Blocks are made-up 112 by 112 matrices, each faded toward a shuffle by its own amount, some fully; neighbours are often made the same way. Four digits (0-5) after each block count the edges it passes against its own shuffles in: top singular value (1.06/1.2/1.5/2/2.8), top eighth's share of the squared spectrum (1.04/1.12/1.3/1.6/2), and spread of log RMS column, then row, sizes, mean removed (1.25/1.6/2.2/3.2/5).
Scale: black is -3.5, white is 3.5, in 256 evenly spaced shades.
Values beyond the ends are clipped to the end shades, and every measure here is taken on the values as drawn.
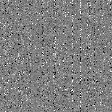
2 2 3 1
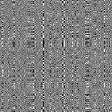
5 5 4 3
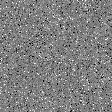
2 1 0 0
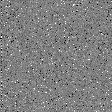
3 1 1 0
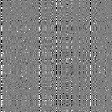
5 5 4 2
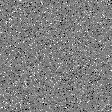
1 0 0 0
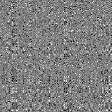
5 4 3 2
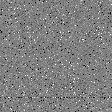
2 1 0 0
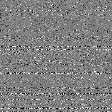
2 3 0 4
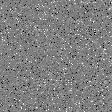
2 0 0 0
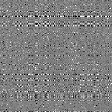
5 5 3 4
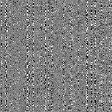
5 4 4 2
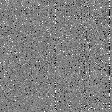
4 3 2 0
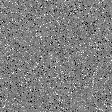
0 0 0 0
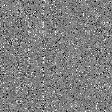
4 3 2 0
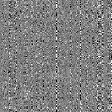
4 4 4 2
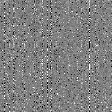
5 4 3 1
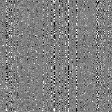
5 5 4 2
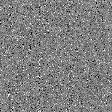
3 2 1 0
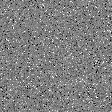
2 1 0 0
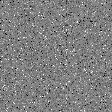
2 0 0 0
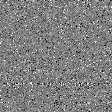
2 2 0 2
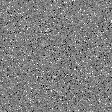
0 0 0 0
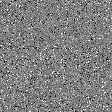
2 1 0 1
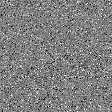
2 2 0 2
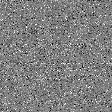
2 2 0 2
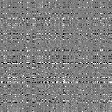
5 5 3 4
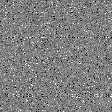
4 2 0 2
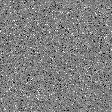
2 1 0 0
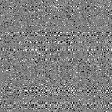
5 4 2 3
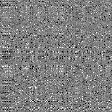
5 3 2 3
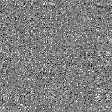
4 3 2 2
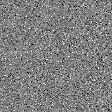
3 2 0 0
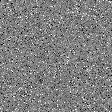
0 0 0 0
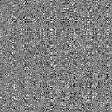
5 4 3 3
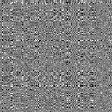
5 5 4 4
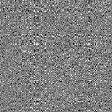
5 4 3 3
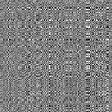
5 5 4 4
